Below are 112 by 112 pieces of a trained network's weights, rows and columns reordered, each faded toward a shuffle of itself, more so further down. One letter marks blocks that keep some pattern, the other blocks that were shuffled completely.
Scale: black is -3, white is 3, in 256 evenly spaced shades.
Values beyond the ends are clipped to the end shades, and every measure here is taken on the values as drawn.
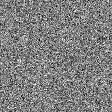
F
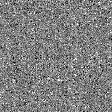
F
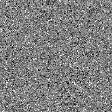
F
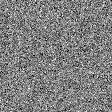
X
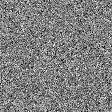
X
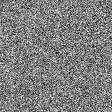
X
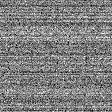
F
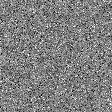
X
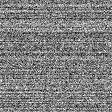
F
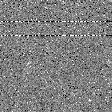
F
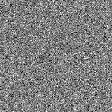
F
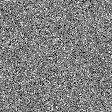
X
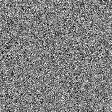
F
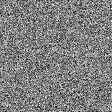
X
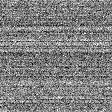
F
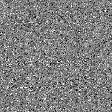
F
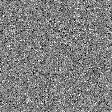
F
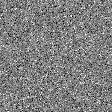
X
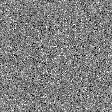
F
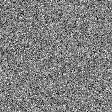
X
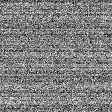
F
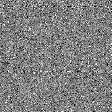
F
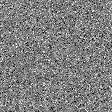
X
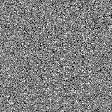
F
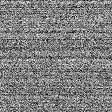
F
